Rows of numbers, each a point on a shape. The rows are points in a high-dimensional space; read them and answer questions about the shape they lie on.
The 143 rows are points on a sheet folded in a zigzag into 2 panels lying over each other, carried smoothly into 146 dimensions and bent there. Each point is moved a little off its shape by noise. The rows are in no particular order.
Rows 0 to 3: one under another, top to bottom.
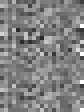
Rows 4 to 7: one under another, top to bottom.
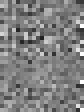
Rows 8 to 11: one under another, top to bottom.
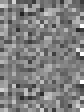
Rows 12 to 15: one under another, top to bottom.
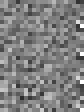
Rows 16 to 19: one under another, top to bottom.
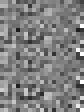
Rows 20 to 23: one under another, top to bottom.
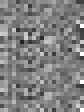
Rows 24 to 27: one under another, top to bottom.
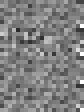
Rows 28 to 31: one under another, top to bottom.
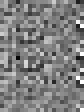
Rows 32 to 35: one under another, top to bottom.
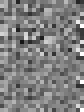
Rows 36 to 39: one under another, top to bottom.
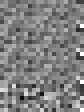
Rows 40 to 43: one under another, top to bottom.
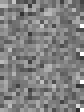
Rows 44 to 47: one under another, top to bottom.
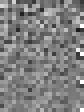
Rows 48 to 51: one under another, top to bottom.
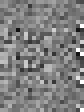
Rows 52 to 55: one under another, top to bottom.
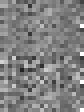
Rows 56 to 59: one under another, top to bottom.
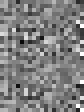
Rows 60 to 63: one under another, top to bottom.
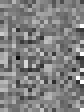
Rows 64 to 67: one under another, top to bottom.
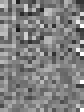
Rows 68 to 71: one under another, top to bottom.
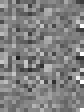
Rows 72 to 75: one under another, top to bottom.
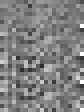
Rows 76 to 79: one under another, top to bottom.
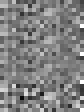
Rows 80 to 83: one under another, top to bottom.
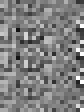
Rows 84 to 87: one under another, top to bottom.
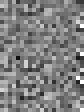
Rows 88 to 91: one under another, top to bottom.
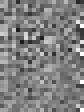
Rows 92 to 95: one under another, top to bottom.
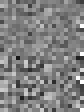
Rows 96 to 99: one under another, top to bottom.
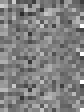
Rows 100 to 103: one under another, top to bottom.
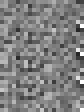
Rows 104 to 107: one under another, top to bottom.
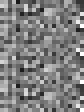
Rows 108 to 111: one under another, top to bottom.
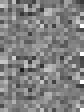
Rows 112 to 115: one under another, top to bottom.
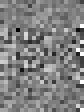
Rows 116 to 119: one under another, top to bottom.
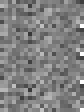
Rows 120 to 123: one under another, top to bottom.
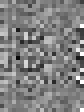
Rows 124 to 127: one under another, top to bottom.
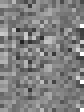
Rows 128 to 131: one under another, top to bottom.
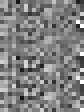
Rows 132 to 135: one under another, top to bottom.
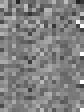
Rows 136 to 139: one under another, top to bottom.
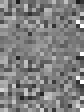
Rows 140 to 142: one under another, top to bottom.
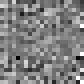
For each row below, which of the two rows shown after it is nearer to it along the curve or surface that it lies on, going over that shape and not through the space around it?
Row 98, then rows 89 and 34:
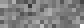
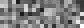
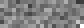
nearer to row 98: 89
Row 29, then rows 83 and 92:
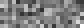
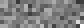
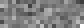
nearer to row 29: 92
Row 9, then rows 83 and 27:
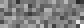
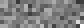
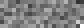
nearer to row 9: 27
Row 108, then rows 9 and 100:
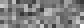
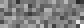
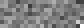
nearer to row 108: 9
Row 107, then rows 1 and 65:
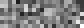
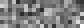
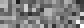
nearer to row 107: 65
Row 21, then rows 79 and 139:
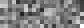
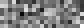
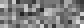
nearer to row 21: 79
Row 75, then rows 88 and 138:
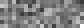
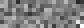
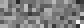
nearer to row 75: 88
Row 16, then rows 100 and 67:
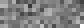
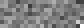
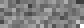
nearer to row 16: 100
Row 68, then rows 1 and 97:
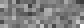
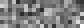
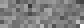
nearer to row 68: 1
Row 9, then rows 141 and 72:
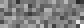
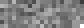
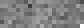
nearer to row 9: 141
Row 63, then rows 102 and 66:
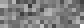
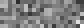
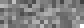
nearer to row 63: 102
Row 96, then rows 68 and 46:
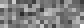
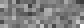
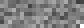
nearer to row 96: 68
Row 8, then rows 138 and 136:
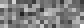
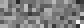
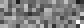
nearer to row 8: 136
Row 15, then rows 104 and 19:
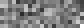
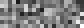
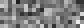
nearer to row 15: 104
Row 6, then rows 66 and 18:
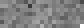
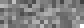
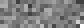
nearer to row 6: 18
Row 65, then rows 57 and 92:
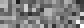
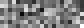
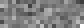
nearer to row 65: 57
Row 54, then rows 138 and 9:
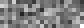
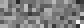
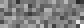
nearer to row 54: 9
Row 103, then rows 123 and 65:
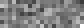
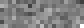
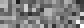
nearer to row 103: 123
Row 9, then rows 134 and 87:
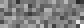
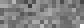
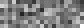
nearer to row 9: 87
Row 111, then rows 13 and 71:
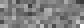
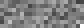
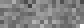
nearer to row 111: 13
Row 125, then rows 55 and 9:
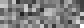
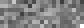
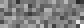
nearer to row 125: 55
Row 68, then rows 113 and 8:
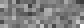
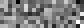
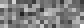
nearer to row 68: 8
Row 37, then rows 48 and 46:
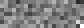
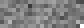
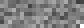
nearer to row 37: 46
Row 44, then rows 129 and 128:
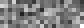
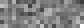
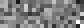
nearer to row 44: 129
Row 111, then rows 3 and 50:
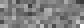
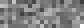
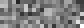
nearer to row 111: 3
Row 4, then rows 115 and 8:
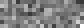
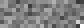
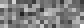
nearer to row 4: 8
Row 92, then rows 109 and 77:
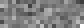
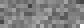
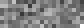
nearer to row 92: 109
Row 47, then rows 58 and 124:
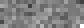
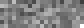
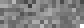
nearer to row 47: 58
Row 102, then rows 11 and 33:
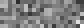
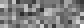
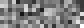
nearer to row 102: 33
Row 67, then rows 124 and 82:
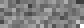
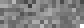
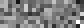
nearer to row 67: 82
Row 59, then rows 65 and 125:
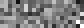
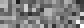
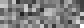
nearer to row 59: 65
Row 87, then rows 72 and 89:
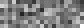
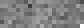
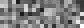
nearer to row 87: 89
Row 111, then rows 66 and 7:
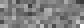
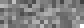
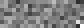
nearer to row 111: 66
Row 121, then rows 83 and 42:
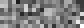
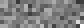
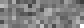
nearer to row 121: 83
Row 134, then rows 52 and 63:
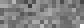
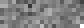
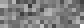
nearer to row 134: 52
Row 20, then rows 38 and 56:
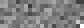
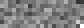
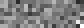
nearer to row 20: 56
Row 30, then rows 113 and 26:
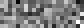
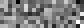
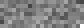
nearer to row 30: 113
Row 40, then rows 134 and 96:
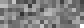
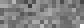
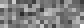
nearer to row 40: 134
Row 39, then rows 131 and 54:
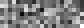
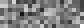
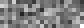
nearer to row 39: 54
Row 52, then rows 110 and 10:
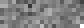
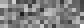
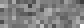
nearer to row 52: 110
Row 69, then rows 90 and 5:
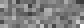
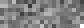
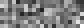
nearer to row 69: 5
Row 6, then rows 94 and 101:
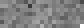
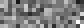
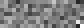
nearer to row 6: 101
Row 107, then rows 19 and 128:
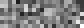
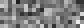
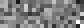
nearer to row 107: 19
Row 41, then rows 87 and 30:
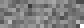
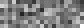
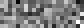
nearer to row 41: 30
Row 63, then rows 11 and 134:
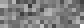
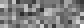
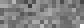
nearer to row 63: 134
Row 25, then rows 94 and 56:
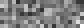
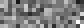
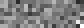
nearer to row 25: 94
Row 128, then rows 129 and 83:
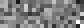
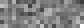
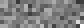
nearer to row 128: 83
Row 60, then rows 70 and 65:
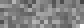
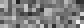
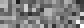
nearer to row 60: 70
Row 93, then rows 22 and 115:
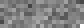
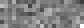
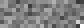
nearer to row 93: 22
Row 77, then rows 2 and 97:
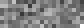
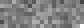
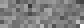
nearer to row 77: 97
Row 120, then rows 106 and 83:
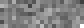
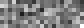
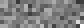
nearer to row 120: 106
